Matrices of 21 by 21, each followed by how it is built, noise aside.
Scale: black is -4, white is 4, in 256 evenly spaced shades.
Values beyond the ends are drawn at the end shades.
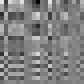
low rank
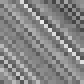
Toeplitz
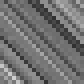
Toeplitz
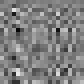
low rank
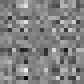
low rank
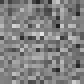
low rank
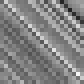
Toeplitz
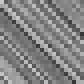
Toeplitz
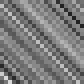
Toeplitz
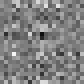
low rank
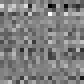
low rank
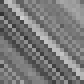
Toeplitz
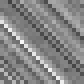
Toeplitz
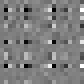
low rank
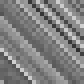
Toeplitz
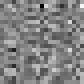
low rank
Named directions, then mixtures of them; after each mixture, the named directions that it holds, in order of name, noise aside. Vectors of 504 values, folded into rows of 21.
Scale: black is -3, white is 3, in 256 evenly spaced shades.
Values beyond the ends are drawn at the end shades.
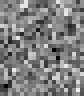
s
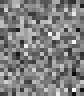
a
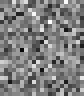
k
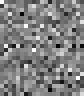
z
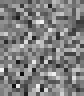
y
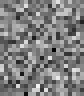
s, y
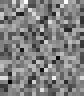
k, s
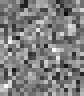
s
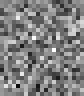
s, y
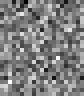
k, s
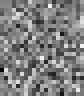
k, y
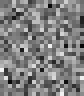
k, y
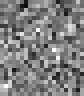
s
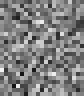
y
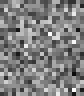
a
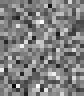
y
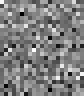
s, z
